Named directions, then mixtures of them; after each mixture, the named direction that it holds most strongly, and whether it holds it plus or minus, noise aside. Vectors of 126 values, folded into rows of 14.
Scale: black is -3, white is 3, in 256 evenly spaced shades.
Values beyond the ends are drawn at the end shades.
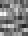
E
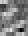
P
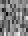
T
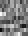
E, plus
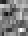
P, minus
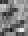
P, minus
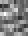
E, plus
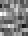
E, plus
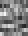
E, plus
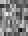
T, minus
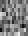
T, plus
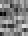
E, minus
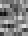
E, minus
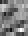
P, minus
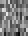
T, minus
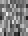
T, minus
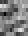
P, minus
